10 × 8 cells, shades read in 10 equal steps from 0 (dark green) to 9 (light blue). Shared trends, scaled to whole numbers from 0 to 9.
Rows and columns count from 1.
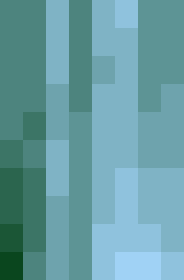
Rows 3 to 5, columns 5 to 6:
6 7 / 7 7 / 7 7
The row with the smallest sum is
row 3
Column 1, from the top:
4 4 4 4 4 3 2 2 1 0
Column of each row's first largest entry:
6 3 3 5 5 3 6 6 5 6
